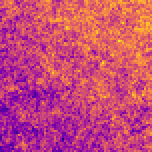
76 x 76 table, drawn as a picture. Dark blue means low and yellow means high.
The ninth with the highest average is the top right. The halves do not mirror each other. The bottom left is the ninth with the lowest average. No regular stripes run through it. There is an overall slope up to the top right.
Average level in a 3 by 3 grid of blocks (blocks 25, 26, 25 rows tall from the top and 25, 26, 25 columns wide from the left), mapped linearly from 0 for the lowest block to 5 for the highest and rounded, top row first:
2 4 5
1 3 4
0 1 2
